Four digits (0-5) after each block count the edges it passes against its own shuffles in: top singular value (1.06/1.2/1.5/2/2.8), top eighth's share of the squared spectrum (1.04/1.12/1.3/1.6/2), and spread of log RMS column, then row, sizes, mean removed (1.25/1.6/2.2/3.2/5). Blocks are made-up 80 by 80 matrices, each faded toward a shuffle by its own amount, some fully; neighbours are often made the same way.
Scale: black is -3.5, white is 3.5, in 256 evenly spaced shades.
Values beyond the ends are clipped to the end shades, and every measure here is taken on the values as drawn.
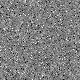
0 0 0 0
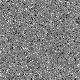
0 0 0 0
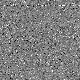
1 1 0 1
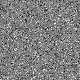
0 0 0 0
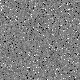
0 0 0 0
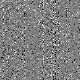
2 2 3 0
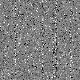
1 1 2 0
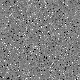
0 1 0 0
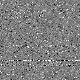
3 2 0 2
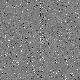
2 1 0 0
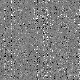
2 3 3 2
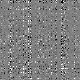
2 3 4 3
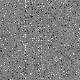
2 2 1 0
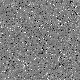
0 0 0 0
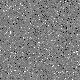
0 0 0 0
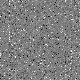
1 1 1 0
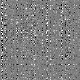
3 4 4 3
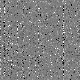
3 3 2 1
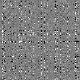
2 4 4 3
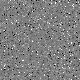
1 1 1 0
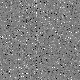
1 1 1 0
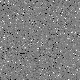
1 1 0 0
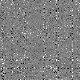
2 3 3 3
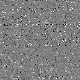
2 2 0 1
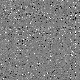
2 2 1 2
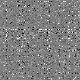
2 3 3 3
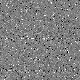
3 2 0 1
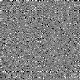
4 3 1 2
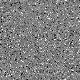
3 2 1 1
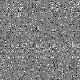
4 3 1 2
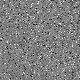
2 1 0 0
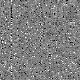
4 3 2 1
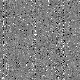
2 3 2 0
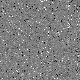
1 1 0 0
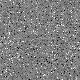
0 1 1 0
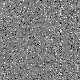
2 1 2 0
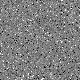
0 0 0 0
